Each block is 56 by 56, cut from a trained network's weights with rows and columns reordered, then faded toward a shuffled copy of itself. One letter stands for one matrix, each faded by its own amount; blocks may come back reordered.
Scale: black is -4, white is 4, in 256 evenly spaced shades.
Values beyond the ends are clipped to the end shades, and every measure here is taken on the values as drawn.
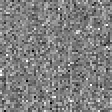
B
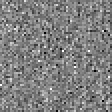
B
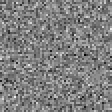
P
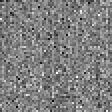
B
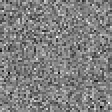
P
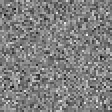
P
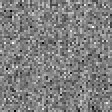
B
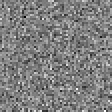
P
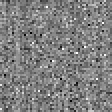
B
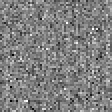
B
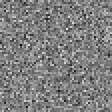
P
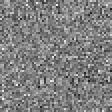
P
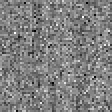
B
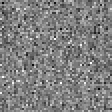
B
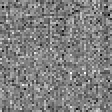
B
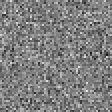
P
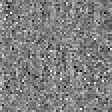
B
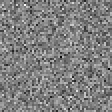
P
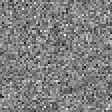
P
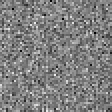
B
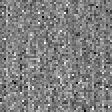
B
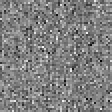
B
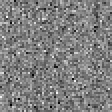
B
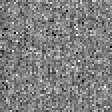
B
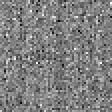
B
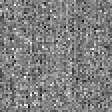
B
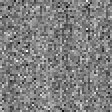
B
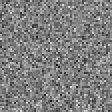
P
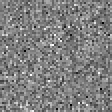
B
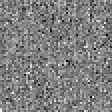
B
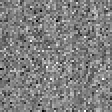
B
